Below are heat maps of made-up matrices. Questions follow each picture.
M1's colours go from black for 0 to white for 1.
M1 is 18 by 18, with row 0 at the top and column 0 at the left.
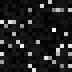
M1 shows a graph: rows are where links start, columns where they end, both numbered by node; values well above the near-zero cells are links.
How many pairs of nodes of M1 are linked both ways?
2
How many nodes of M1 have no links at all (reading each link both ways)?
0
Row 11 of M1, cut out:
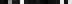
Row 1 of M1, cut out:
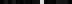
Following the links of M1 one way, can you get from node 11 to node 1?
no
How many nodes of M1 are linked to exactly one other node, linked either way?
2
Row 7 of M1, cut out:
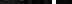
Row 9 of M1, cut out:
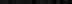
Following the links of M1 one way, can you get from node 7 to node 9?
no
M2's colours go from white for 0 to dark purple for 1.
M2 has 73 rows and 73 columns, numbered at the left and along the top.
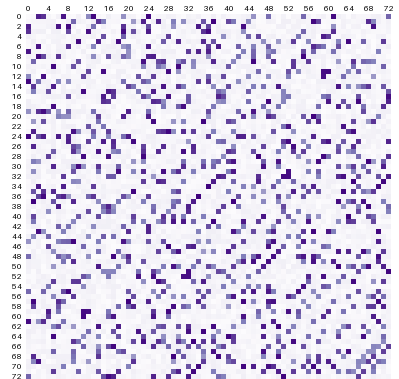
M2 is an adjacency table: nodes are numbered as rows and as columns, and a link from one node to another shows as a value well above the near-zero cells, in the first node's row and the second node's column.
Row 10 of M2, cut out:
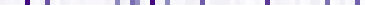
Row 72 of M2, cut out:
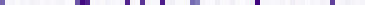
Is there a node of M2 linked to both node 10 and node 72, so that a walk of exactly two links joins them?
no
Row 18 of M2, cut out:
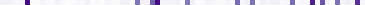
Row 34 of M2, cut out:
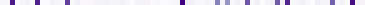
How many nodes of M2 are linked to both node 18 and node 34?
0
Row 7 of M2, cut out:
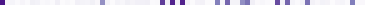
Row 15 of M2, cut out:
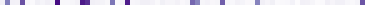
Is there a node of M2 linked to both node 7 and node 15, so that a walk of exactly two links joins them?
no
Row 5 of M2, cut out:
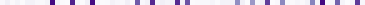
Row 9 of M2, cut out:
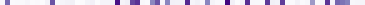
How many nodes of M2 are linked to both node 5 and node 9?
8
